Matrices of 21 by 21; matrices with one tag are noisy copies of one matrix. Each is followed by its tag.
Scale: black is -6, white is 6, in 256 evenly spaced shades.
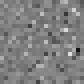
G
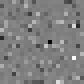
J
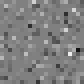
G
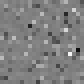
G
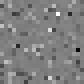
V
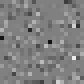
J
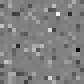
V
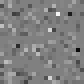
V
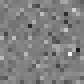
G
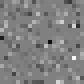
J
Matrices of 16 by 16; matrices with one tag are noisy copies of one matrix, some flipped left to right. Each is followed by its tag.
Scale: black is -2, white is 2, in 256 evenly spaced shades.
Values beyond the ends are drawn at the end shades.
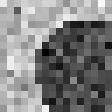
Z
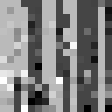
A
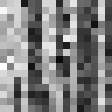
A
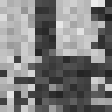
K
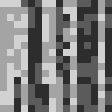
A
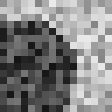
Z
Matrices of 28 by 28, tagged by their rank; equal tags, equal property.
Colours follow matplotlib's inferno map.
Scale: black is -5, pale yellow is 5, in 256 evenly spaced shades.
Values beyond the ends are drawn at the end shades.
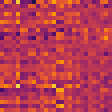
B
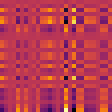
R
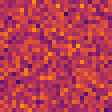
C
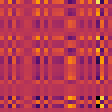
R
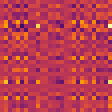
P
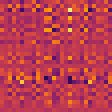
B
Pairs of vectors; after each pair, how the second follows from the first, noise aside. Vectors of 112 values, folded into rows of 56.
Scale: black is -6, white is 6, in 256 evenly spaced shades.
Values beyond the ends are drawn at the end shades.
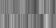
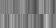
copied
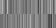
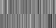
copied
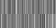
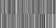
copied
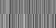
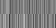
copied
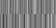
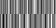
scaled up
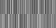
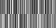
scaled up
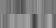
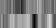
scaled up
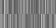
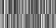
scaled up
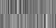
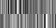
scaled up
